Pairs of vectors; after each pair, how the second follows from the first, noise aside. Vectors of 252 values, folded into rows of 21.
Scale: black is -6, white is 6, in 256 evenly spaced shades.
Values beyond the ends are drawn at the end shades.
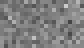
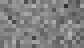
negated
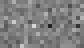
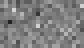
shuffled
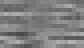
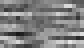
scaled up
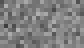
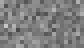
negated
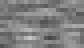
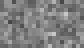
shuffled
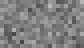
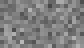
negated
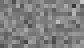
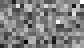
scaled up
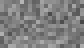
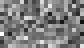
scaled up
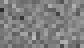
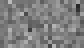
shuffled
